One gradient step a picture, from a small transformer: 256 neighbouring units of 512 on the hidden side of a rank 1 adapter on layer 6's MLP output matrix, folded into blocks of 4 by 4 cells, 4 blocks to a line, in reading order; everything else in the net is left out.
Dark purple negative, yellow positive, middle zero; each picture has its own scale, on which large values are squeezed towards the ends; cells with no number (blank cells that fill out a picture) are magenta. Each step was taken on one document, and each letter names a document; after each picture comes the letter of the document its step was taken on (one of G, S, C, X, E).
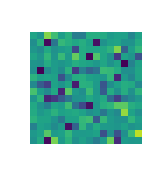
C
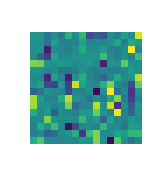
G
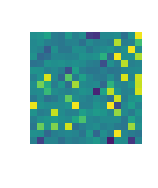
G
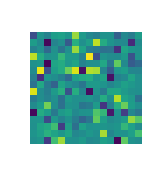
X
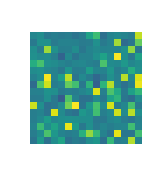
G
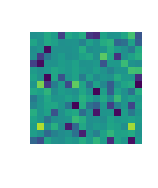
G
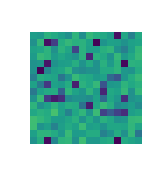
C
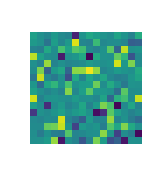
X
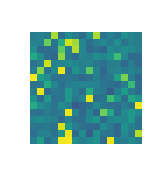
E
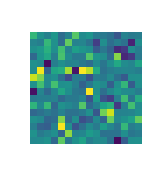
X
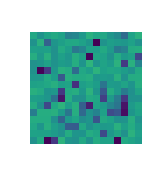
C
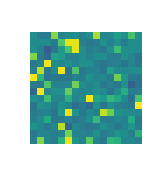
E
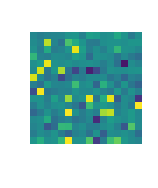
E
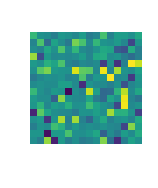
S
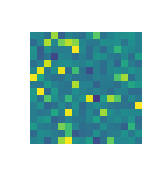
E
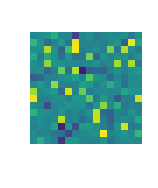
X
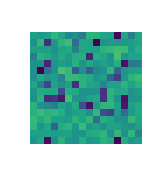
C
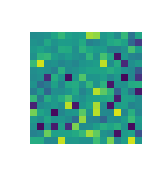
G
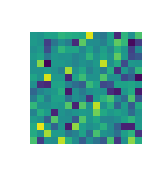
G
